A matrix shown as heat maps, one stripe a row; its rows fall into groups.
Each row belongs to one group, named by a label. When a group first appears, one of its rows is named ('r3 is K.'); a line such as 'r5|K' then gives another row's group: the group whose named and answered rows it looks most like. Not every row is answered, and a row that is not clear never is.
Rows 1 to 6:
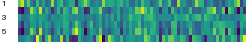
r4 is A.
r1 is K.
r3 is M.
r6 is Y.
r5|A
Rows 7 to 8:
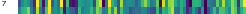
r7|Y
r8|Y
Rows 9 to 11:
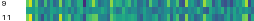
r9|K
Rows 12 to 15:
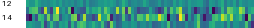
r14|A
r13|Y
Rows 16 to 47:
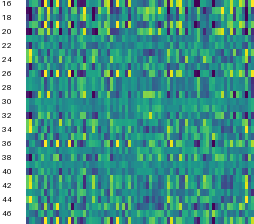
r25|A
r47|Y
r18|A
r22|A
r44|K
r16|Y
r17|A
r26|Y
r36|Y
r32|A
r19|Y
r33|K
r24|K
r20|A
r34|K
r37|M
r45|Y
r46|M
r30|M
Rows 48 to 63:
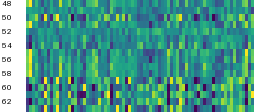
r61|Y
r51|K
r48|K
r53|A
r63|Y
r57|K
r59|Y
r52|M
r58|K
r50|Y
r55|K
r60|A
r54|A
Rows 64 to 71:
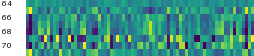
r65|K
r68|A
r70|A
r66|A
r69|Y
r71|K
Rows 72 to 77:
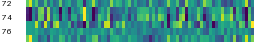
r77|K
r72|K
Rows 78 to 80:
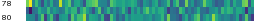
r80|M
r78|K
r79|A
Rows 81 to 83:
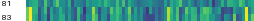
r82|K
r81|Y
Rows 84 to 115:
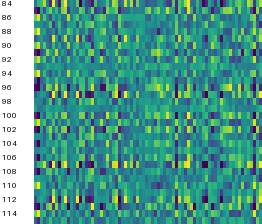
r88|K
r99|M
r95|A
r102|A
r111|Y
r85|A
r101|K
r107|Y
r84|Y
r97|Y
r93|M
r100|A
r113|A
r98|M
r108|A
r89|Y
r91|A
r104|A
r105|Y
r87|M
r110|K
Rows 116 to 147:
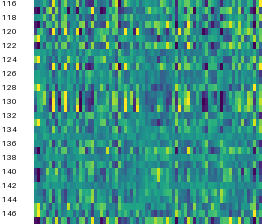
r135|M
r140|A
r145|K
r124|K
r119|A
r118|Y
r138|M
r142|M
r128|K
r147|A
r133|K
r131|Y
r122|A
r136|M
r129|Y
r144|M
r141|A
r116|Y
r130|Y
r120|Y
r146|K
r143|M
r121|K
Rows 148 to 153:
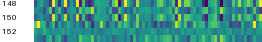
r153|M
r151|K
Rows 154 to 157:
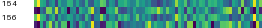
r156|K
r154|K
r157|A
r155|A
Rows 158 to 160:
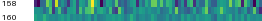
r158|A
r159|M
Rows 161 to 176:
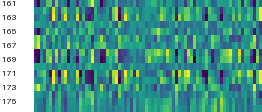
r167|K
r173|K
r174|M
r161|A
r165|A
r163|Y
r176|M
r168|A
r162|Y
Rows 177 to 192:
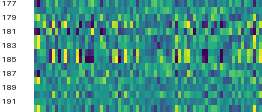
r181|A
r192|K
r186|M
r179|K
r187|A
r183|K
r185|Y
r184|Y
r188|K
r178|M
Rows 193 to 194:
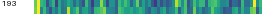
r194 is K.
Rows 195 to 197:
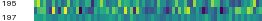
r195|K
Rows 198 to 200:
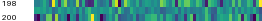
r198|Y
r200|A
